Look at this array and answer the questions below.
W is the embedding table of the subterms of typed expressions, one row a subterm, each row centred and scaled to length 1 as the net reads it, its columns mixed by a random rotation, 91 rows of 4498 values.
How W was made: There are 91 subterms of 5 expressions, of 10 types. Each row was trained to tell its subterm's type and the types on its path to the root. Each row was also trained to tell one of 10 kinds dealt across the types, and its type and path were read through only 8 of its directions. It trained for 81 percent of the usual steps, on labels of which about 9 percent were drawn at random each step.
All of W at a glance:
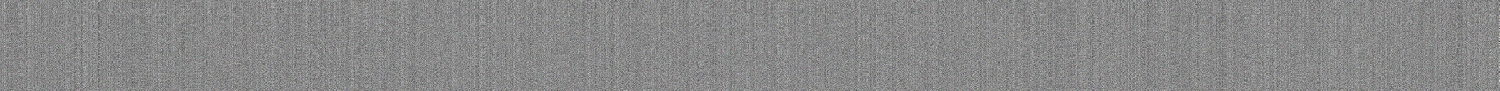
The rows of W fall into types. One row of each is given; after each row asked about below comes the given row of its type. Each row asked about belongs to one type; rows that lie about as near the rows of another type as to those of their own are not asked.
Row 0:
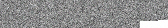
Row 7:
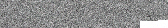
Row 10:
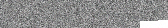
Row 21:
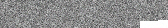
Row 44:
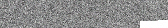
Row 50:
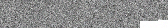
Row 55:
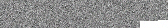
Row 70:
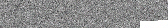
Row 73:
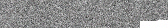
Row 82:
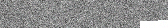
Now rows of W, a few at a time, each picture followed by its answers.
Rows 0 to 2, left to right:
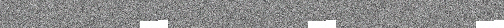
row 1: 55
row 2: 21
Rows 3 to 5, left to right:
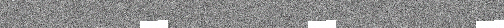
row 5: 21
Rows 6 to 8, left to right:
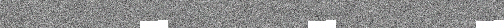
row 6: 82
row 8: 10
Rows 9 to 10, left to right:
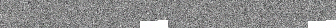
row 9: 73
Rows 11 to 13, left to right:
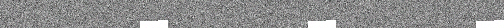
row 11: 55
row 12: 10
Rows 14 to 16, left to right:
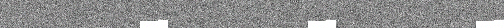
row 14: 73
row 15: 7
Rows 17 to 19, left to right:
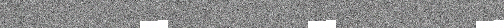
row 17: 82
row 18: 82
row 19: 70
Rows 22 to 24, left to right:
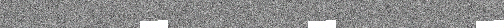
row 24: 70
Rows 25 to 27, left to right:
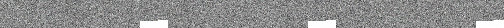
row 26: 21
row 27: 7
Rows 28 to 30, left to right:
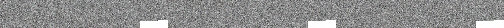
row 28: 0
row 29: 7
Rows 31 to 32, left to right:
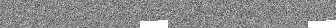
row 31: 55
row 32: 50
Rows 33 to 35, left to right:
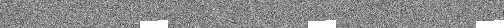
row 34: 70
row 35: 7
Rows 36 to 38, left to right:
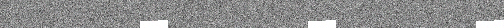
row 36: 50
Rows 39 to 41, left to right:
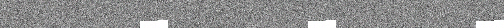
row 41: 0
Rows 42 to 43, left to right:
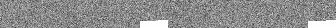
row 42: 44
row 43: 82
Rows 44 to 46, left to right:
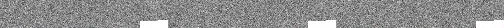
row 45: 10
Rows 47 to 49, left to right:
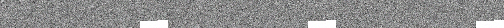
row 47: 44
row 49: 50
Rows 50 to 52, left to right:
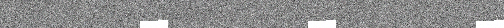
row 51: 82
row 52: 0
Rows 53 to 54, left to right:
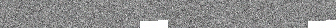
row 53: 50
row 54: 7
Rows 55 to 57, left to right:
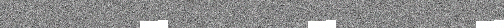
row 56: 7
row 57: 73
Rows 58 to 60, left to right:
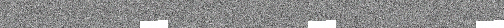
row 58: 50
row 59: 7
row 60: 82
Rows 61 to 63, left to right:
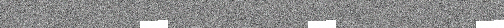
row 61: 55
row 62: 55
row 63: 21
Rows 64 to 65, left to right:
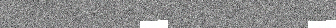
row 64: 44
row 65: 55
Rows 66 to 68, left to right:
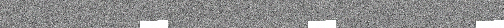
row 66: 7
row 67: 70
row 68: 50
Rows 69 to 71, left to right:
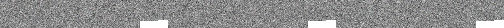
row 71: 0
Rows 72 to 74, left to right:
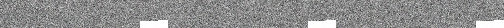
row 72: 82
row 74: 70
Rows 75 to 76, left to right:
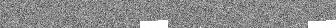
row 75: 21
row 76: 82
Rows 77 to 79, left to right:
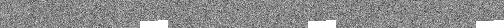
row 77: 44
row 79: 70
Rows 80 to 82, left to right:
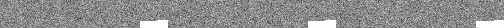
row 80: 44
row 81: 7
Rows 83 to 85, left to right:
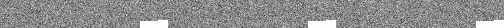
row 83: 50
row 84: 70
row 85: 82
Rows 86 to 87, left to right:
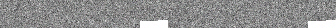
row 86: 70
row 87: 10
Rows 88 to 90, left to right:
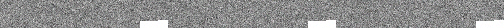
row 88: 44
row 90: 50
